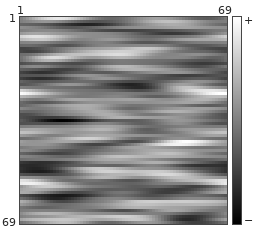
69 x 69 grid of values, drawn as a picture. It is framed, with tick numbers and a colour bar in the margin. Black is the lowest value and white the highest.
Histogram: bell-shaped. Ninth with the highest average: middle right. Grain: streaks across.
